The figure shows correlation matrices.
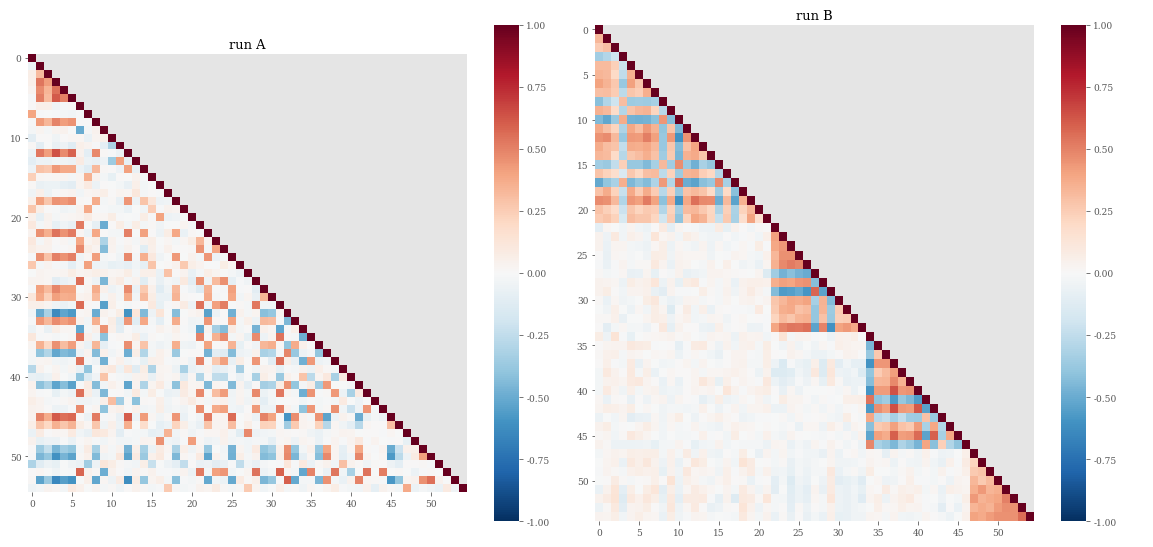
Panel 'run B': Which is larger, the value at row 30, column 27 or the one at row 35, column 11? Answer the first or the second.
the second
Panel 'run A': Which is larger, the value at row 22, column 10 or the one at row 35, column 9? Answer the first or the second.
the first
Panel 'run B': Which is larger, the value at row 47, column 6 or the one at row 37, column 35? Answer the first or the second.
the second
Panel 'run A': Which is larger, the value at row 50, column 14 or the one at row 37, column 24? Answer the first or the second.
the second
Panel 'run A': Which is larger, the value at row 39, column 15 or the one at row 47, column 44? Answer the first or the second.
the second
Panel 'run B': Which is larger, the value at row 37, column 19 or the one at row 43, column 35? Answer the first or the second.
the first
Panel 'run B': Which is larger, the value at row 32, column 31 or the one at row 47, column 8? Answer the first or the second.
the first
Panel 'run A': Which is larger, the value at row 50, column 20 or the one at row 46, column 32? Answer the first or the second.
the first
